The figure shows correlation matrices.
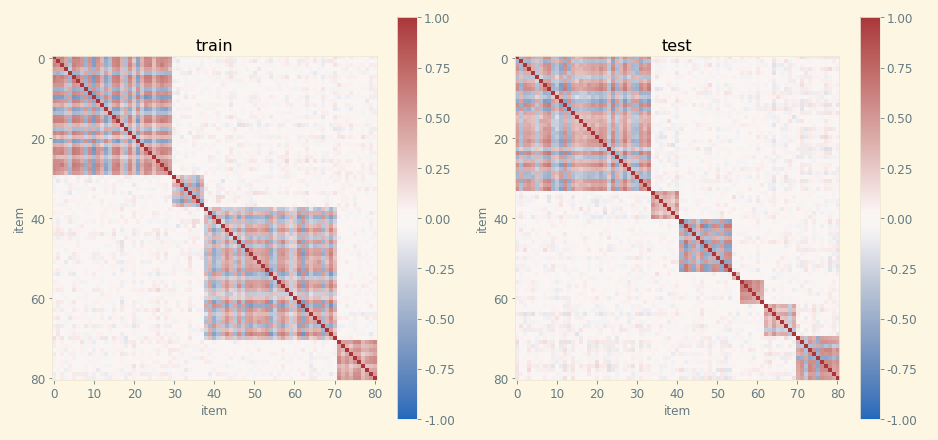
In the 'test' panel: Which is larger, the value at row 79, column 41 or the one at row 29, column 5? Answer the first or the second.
the second
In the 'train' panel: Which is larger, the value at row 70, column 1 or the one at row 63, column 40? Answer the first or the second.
the first
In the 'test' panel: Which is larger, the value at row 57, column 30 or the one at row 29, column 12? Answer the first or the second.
the first
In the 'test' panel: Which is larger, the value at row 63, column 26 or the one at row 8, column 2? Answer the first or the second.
the second
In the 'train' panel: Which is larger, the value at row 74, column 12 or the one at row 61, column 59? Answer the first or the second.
the first
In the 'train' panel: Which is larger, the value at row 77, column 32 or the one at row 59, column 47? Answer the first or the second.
the second
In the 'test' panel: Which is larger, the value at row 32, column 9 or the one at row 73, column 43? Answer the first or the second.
the second
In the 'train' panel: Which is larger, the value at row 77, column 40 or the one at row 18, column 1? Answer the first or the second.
the first
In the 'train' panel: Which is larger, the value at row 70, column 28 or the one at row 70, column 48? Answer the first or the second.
the second
